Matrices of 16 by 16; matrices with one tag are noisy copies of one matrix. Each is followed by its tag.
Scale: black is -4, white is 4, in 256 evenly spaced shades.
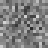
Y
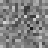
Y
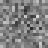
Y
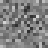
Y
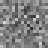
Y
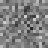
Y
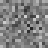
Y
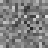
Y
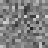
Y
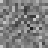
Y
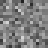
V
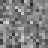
V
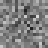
Y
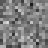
V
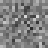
Y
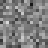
V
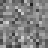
V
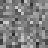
V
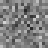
Y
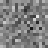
Y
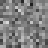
V
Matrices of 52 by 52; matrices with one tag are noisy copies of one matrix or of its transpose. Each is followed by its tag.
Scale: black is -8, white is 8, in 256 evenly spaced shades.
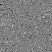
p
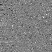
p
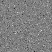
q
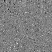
p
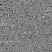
p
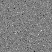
q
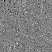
p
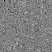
p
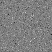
q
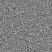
q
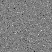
q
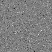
q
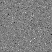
q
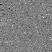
p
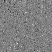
p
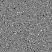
q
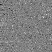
p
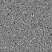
q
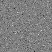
q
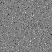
q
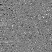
p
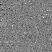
p
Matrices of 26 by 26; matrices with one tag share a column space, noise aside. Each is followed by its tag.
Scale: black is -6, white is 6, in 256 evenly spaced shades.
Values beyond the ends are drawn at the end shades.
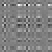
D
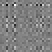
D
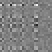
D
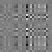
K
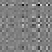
D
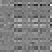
D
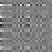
D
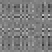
K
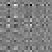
D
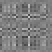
K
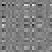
D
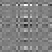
D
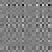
D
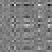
D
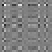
D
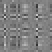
K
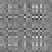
K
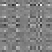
D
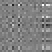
D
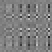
K
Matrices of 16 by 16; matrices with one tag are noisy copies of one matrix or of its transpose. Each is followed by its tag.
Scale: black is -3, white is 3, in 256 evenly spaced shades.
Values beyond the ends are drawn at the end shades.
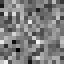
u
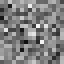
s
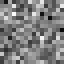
u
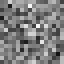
s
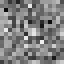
s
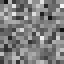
u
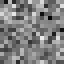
u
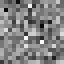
s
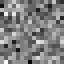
u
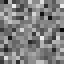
u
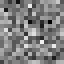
s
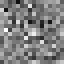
s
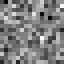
u
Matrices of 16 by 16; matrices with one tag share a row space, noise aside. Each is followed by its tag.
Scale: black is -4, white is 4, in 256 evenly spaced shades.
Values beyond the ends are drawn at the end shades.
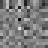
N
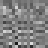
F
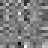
N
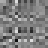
F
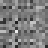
F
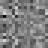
F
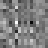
F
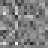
F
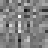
N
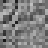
F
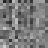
F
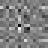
N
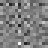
N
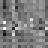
F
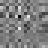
N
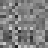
F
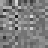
F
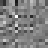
F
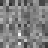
N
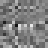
F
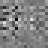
F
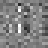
N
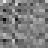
F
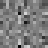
N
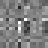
N
